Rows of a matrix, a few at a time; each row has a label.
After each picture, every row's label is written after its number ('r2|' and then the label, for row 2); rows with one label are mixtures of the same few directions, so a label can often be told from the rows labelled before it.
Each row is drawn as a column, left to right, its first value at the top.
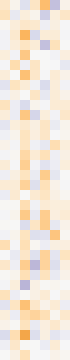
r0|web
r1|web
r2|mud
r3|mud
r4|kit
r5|kit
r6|web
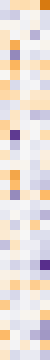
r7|web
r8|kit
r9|mud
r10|mud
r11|mud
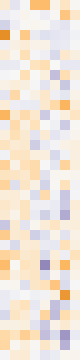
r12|mud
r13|web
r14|mud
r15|kit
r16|mud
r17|mud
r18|web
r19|web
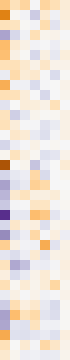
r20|kit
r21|mud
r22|mud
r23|kit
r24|web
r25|mud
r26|kit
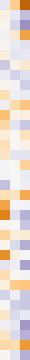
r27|web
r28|mud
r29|mud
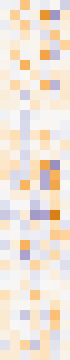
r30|web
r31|kit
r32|web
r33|web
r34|kit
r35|kit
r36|kit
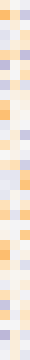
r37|web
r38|kit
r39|kit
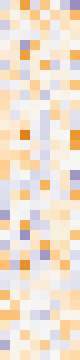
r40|web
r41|mud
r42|kit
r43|kit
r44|web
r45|web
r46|mud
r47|kit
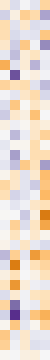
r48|web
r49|mud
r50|kit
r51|web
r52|kit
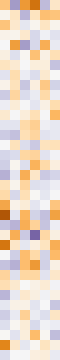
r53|web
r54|kit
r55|kit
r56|kit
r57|kit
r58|web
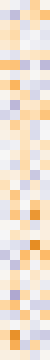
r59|web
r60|web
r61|web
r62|web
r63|web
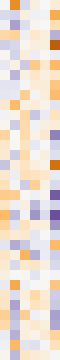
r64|kit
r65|mud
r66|web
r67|web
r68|web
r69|kit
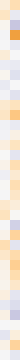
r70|web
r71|mud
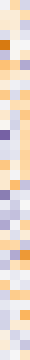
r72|kit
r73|web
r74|web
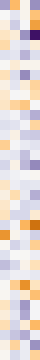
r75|kit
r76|mud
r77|mud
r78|mud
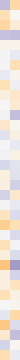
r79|mud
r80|mud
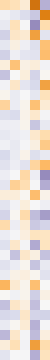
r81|mud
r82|web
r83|kit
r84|mud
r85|kit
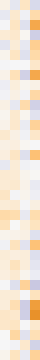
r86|kit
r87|mud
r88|mud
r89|mud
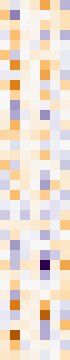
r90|kit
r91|web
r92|web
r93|kit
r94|mud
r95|web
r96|mud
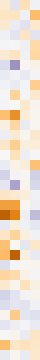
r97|web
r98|web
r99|mud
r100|kit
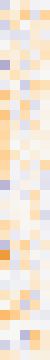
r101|web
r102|mud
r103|web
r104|web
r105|kit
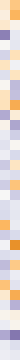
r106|mud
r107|web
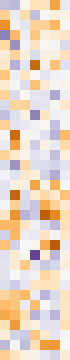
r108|mud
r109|kit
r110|web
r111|web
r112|web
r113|web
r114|kit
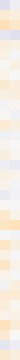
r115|mud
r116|mud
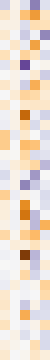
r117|kit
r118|kit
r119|web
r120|kit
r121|mud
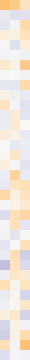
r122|mud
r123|kit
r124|web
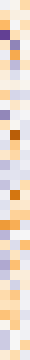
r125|mud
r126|kit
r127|web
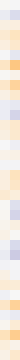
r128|web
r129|web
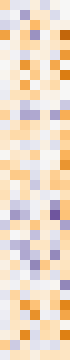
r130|mud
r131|web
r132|web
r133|mud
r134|mud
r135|web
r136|mud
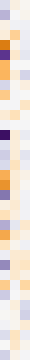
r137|kit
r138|mud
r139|mud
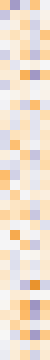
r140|kit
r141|kit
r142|mud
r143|mud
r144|mud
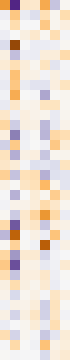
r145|kit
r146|kit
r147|kit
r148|kit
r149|web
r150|kit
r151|kit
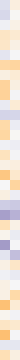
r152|web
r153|web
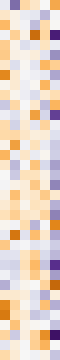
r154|mud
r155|kit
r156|kit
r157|mud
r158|web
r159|mud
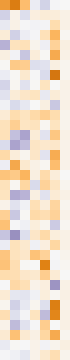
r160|kit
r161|kit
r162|kit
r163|web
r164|mud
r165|mud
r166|kit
